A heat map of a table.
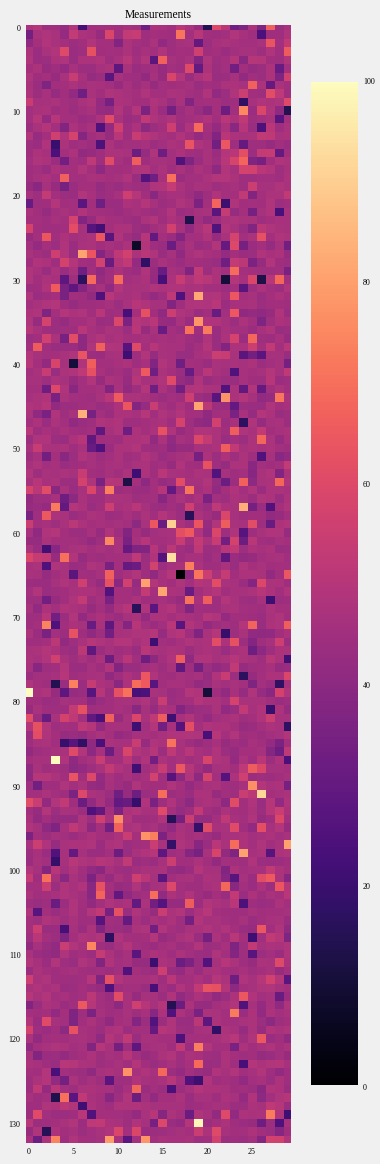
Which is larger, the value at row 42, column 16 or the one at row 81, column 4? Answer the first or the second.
the first
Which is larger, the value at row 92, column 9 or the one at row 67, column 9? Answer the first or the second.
the first
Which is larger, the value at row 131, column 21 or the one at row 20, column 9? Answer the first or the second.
the first
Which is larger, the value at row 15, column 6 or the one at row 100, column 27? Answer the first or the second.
the second
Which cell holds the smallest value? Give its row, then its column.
65, 17
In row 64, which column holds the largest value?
18
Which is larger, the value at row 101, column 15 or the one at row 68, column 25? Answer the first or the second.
the second
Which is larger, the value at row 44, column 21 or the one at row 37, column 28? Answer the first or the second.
the second
